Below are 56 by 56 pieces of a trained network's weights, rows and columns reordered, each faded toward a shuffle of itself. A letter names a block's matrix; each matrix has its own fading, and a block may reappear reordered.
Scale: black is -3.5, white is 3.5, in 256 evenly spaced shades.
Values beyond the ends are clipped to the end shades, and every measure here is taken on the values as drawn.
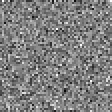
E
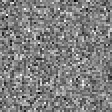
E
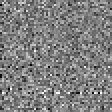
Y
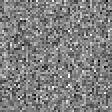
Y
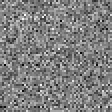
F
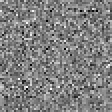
Y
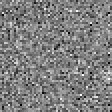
E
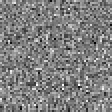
Y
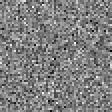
E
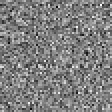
F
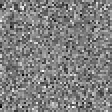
Y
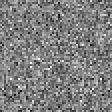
Y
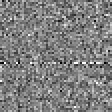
Y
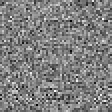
F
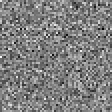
F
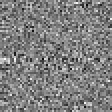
F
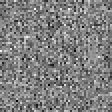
Y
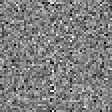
E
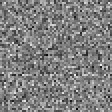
F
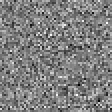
F
